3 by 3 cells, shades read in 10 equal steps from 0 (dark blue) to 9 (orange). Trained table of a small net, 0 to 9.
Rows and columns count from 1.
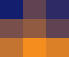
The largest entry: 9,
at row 3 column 2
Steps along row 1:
up down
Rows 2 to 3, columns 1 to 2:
4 5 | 7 9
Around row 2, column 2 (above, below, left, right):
3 9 4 3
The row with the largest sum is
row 3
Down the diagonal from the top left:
0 5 8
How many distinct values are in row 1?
3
